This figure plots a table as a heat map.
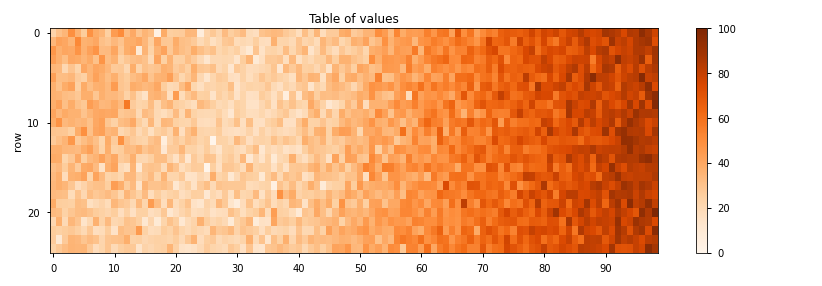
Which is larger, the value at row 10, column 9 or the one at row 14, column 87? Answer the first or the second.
the second
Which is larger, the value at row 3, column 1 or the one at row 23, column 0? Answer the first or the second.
the first
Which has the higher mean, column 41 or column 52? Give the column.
52
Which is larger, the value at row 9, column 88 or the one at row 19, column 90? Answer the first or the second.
the first
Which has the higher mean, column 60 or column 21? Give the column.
60
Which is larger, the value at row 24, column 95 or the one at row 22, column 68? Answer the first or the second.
the first
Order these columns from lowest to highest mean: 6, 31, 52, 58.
31, 6, 52, 58
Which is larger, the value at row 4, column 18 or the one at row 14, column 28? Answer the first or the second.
the first
